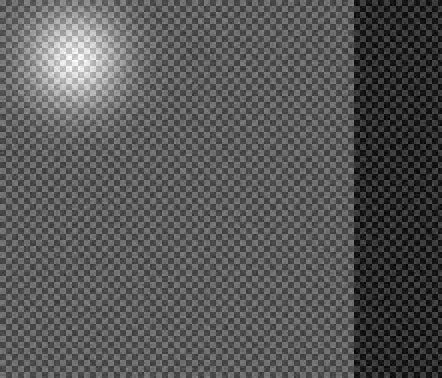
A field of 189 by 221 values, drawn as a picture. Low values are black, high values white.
The left part is higher, up to a seam about 80% of the way across. A single bump stands in the top left. The ninth with the highest average is the top left.
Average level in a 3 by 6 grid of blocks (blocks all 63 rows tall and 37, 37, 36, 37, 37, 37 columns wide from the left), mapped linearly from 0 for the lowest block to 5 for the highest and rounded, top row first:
5 5 3 3 2 0
3 3 3 3 2 0
3 3 3 3 2 0
